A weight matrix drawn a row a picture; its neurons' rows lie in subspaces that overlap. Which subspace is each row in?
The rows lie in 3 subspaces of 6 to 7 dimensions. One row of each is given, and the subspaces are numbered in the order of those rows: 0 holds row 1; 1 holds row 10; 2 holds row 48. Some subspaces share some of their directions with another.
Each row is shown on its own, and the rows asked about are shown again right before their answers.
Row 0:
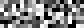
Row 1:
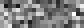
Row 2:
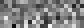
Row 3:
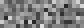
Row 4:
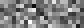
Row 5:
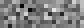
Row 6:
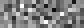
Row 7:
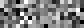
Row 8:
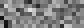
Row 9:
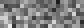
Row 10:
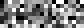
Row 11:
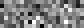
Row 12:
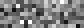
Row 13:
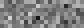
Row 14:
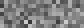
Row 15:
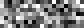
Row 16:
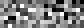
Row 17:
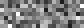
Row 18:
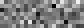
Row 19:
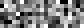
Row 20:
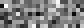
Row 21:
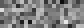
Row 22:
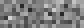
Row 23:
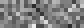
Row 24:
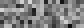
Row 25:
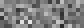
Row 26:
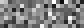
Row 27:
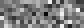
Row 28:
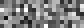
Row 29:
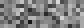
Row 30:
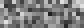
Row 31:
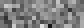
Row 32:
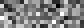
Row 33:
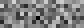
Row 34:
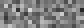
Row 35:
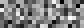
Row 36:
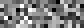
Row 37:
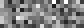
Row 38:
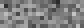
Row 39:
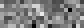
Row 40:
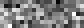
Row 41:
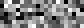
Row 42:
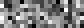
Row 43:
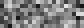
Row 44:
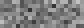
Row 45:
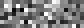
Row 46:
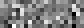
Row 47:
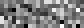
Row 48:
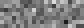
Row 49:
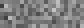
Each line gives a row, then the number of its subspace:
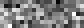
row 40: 0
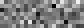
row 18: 2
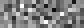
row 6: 0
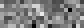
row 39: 0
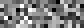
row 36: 2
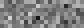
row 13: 0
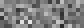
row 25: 2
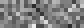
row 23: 0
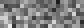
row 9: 0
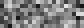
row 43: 0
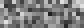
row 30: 0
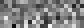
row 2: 0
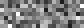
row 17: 0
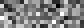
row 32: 2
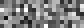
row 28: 2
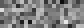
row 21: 2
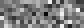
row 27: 2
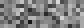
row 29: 2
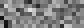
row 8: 2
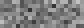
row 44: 2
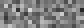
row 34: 1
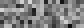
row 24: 2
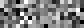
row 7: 2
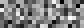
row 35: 1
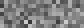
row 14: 2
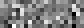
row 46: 0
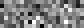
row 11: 0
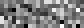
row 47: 2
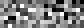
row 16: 1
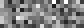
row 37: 1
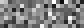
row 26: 1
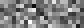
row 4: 0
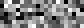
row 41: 1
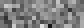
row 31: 0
